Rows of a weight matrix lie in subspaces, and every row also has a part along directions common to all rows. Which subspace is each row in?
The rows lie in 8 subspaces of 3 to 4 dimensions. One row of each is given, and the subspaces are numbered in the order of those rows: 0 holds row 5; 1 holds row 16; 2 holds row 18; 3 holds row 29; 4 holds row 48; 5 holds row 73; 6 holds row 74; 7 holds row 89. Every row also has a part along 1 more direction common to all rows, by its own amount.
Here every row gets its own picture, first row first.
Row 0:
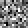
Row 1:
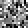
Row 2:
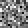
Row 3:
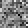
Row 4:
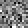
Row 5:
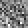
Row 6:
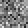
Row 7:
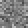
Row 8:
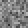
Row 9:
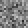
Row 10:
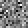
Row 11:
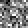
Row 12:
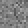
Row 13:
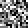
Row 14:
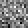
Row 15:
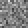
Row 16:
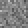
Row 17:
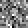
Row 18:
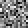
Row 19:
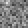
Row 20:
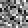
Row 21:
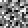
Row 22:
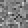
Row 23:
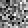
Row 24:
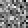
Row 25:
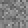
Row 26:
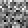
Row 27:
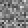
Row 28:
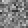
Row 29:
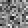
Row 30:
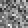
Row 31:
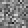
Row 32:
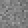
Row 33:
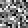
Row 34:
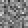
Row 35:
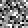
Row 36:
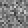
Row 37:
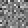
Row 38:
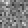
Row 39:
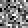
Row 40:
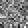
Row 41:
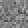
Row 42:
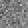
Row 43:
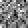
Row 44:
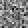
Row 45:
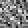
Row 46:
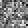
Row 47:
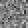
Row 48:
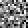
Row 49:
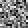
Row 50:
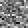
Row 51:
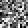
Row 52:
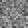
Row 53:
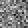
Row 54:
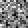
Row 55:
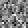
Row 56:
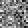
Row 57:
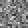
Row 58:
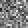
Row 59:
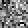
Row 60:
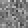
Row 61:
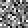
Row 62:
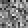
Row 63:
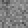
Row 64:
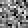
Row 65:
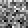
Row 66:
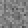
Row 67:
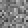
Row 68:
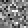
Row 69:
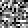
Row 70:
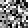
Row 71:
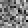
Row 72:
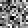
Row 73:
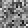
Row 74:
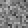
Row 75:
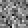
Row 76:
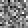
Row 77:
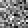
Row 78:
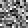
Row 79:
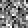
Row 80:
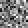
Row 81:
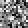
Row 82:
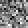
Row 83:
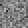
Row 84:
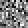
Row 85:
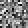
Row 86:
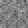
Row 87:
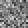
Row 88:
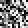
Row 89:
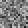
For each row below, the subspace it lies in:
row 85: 2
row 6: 7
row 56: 5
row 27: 4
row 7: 7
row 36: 4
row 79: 5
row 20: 0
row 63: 6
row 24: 4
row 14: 0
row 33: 7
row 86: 3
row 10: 2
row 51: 7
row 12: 4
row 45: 0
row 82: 0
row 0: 7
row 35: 6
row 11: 6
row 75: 5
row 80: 0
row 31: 3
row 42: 2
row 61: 4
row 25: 3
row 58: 2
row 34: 1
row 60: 6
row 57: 3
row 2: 6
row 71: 0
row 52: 7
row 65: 0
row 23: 2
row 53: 5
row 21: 3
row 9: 5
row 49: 2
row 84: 6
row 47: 4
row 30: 1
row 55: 4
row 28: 7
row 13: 2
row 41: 0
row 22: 7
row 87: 4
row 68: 7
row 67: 0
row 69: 4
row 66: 1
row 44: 1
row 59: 6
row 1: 5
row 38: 6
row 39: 3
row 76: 1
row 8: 7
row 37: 1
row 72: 3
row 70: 1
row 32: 2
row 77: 2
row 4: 5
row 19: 6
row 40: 7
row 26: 0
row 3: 5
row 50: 7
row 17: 5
